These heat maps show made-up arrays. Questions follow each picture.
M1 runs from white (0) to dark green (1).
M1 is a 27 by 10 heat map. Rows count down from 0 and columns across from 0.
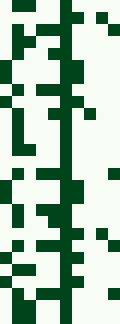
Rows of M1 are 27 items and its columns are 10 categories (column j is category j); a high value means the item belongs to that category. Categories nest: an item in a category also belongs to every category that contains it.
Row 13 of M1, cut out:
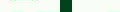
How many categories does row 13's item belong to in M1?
1
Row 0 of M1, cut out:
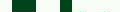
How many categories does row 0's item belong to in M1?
3
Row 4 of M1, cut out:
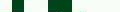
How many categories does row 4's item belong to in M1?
3
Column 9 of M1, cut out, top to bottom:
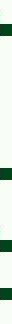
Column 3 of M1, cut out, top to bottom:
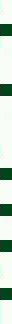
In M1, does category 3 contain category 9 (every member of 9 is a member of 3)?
yes
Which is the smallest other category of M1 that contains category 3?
4
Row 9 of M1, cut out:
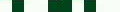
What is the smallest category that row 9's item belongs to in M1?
7
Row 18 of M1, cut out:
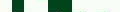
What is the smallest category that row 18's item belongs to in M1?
4
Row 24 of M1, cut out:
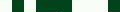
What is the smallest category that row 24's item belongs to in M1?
9
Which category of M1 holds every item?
5
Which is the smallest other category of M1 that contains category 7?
4
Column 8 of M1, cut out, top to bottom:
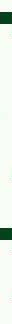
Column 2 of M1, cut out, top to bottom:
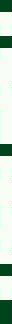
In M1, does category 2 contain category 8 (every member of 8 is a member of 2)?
no
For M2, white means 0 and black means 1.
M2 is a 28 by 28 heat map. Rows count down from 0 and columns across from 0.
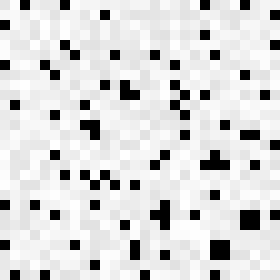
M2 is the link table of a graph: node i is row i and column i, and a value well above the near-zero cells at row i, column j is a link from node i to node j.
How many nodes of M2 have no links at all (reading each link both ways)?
1
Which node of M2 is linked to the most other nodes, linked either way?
node 21
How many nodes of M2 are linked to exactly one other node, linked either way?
5
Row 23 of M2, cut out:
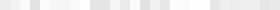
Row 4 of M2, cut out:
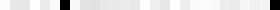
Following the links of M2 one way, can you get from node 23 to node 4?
no
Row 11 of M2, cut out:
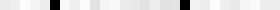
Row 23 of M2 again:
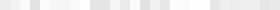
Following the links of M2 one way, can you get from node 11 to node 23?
no
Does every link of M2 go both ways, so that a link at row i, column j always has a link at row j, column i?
yes
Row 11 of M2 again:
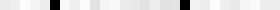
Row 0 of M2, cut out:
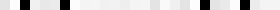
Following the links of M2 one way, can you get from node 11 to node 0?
yes
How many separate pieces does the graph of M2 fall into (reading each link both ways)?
2
